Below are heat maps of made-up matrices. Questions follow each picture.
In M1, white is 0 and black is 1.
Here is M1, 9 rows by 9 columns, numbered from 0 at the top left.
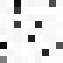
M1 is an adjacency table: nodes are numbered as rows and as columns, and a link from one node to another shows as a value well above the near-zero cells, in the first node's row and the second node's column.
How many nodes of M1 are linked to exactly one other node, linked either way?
2
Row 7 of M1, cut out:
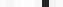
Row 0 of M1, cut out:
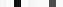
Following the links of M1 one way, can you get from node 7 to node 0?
yes
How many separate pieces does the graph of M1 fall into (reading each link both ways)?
1
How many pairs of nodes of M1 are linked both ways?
0
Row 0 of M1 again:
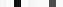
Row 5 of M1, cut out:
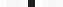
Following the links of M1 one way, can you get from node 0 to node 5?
no
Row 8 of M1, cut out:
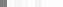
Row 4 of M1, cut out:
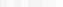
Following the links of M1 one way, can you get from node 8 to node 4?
no
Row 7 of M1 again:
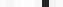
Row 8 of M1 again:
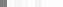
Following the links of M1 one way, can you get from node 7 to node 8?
yes
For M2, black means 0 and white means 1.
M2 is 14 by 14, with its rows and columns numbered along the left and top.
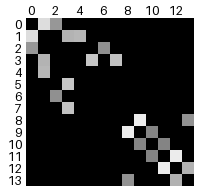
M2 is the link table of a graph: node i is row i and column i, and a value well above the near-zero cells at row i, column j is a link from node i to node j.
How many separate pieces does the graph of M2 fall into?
2
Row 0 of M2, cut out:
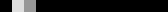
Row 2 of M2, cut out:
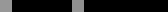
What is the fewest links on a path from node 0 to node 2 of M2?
1
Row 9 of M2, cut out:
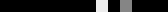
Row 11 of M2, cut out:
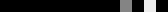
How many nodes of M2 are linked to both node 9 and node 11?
1
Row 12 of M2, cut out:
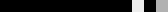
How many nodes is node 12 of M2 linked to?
2
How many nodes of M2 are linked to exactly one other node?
4
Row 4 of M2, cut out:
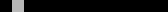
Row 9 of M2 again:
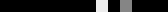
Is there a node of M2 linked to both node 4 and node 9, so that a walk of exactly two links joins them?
no
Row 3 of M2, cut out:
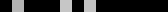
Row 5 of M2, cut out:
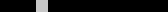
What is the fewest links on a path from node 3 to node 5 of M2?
1
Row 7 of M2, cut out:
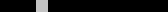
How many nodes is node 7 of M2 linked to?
1
